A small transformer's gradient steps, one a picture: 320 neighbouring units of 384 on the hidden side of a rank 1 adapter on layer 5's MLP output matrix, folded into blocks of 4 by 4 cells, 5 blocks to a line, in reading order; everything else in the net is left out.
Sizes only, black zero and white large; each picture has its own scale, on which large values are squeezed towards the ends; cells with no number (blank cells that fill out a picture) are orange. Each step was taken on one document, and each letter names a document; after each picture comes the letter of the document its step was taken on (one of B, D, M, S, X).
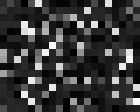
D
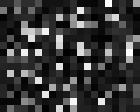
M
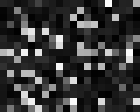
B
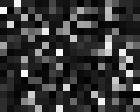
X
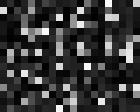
M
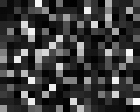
D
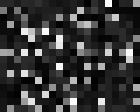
B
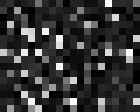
B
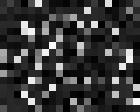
D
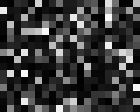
B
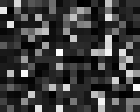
X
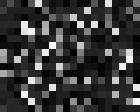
D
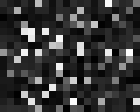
B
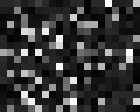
B
